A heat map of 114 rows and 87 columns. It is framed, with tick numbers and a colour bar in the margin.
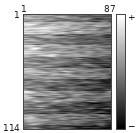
Streaks run across, left to right. The ninth with the lowest average is the bottom right. Horizontal stripes repeat 5 times down the table. There is an overall slope up to the top left. The top left is the ninth with the highest average.
